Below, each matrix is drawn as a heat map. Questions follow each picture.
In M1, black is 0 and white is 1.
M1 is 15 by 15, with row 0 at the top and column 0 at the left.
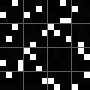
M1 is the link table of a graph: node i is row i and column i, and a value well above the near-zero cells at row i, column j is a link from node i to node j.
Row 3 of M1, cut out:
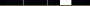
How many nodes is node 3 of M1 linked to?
2
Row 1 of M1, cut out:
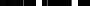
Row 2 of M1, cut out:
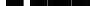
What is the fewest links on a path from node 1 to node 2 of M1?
6
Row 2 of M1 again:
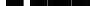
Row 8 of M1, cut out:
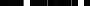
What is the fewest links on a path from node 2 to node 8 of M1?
2
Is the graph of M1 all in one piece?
yes
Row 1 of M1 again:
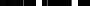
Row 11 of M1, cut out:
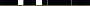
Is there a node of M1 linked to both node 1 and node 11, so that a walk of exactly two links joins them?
yes
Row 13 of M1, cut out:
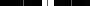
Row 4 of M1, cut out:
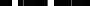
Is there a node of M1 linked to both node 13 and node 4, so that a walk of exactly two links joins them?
yes
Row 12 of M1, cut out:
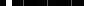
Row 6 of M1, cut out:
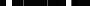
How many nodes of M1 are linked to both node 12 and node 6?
1
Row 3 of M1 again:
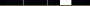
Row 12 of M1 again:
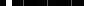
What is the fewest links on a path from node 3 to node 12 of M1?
4
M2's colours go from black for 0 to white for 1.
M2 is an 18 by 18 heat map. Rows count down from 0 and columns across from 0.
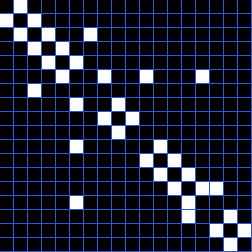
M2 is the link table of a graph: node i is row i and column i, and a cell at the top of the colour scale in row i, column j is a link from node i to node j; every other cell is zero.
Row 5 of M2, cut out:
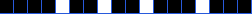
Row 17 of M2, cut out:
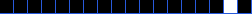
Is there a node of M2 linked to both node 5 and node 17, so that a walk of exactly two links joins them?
no
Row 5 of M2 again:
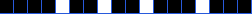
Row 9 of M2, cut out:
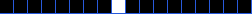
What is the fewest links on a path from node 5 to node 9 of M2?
3
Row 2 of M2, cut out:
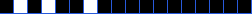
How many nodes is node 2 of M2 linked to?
3
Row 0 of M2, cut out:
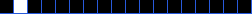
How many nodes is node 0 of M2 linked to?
1
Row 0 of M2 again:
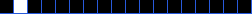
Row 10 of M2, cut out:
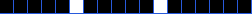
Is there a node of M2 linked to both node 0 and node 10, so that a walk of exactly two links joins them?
no
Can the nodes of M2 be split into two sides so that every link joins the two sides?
yes
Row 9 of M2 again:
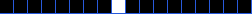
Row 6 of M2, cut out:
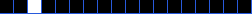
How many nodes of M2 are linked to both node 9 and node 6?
0
